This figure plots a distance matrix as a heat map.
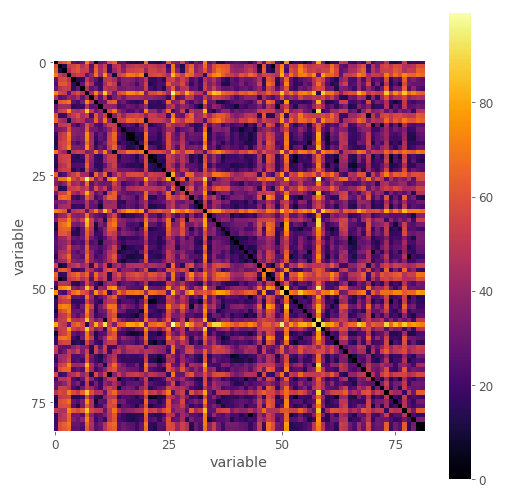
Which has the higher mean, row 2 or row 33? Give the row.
33
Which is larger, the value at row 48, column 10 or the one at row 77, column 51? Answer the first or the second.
the second
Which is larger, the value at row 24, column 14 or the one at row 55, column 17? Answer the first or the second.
the first
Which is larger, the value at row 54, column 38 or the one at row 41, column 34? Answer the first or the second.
the first
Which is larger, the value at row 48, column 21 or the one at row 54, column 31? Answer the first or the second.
the first
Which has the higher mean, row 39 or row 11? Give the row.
11
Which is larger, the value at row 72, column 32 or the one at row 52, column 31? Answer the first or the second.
the second
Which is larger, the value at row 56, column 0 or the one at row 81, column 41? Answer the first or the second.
the second
